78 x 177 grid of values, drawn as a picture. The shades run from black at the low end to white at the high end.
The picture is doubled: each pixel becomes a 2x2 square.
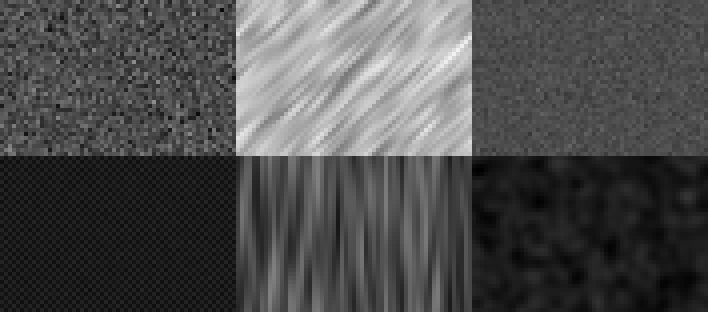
It is made of 2 by 3 panels. Panel 1,1: low, fine-grained. Panel 1,2: high, slanting up to the right. Panel 1,3: low, fine-grained, faint in contrast. Panel 2,1: very low, checkered, faint in contrast. Panel 2,2: low, streaked downward. Panel 2,3: very low, blotchy, faint in contrast.
